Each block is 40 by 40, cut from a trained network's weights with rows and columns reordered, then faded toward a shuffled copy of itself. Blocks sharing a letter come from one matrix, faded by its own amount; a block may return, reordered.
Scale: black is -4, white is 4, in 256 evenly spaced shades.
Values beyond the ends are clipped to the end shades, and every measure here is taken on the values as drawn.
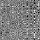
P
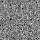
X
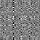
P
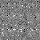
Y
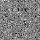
X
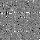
Y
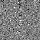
Y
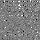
Y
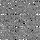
Y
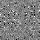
Y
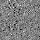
Y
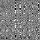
P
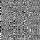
P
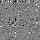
Y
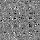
Y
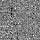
Y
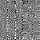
P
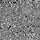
Y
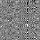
P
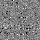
Y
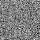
X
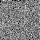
X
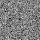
X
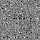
Y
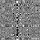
P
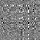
P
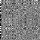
P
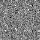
X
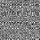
P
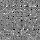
Y
